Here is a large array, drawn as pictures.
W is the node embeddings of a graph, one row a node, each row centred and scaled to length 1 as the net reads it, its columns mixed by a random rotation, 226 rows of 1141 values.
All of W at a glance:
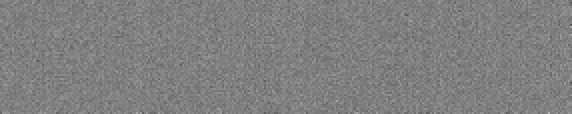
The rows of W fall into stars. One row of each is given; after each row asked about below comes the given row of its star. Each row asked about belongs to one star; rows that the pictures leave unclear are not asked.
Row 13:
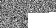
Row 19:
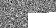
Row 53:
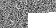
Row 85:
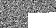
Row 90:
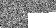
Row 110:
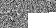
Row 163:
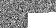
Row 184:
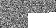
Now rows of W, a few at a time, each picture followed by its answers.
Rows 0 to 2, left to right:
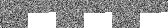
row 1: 184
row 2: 19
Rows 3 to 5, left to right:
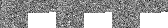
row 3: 13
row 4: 53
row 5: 110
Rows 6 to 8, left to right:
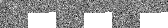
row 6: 90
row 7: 53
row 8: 85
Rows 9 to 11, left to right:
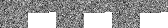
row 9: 19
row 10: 163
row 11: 110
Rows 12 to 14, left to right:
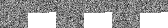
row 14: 110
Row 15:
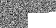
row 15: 53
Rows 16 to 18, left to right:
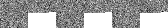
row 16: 85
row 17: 53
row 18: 53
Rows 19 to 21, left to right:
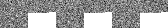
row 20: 53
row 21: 85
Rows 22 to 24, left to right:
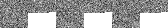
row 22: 53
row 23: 13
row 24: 110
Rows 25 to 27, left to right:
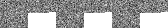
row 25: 184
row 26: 163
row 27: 90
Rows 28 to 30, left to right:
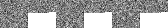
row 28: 19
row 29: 19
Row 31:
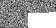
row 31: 85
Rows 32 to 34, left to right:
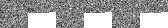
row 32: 90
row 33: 90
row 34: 184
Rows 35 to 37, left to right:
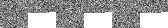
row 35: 110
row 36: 90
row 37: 85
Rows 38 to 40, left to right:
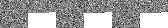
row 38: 19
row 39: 90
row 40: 184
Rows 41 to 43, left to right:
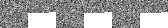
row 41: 90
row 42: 85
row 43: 184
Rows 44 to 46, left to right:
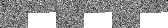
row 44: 19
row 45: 53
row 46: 19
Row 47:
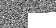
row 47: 163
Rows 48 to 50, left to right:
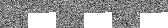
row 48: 184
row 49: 85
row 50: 110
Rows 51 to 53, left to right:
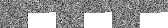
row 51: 19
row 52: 19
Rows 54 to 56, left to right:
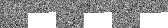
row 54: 90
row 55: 53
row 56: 90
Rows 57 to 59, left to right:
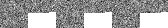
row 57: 90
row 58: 184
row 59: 163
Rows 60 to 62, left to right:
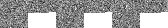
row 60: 85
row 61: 53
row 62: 90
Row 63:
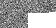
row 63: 85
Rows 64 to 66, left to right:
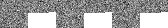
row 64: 85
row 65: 184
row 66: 110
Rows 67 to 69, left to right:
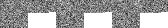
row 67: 85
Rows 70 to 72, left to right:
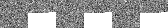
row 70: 163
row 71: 184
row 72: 85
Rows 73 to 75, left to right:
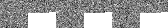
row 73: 85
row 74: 110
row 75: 13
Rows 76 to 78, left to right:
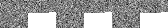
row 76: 184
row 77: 53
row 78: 19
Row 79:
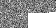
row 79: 19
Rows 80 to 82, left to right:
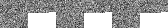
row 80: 163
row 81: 19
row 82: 110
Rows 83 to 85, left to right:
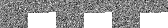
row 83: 163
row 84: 163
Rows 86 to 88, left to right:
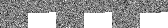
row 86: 85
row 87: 19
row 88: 110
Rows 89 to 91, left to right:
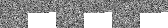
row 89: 90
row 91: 90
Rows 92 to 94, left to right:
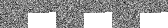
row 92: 110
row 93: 53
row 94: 110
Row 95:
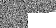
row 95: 90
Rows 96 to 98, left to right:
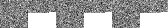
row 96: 19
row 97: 53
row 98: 53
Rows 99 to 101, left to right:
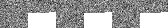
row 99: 85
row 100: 184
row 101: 110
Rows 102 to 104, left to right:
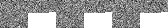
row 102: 184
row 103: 19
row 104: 85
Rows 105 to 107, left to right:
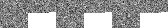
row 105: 90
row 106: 13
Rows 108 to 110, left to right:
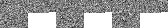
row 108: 184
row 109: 19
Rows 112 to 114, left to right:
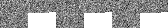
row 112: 85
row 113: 184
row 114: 110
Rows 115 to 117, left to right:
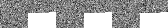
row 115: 53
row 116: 53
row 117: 110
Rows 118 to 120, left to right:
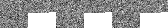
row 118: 163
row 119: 184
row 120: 163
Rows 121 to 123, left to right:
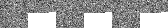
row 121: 90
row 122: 90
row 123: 184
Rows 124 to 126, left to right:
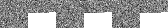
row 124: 184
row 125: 53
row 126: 90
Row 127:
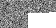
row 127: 19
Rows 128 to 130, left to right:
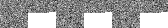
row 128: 19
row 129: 13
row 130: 85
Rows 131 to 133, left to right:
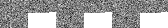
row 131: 19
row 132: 13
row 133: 13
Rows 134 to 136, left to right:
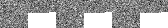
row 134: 85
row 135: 53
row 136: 85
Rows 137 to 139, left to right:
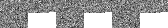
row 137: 163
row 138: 19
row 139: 163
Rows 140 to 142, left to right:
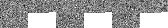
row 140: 90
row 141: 19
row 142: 163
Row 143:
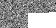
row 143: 110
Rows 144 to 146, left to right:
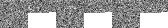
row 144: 85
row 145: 53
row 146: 19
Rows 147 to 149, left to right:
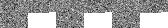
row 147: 110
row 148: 85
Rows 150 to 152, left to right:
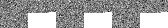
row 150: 110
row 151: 85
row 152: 13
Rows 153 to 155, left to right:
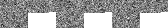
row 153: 19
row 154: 110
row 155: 163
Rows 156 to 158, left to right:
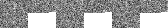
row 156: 90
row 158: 90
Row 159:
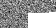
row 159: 85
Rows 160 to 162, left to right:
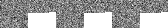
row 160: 13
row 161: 163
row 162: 19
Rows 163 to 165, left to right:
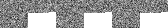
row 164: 85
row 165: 85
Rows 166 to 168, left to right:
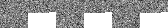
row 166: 19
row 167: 13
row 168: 163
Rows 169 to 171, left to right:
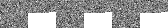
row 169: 184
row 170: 19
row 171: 184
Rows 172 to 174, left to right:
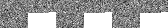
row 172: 163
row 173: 163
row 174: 110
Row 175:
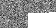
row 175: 13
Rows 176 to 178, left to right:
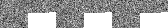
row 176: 13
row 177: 163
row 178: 90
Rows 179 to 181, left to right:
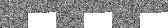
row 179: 19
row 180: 85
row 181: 184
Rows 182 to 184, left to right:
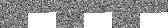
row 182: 184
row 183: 110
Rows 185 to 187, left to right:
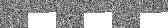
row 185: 19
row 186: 13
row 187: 184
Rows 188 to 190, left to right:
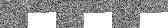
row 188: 85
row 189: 90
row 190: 53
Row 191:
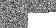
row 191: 110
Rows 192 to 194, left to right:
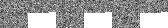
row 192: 90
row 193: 19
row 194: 13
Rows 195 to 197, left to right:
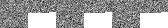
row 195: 85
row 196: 13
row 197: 184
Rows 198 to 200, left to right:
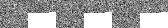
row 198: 90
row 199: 90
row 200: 110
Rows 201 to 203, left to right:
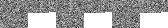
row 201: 110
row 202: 90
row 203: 85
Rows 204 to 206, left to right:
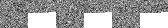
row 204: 163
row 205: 53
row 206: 85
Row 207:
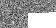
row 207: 53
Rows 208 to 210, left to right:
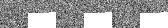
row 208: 163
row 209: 90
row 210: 53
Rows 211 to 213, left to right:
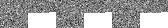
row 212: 184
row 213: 85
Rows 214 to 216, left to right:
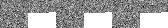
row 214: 13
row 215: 53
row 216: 184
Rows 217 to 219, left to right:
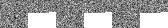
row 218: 13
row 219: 163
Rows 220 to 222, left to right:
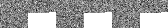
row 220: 85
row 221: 163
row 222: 184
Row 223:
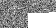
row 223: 90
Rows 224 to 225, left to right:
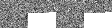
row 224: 163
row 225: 19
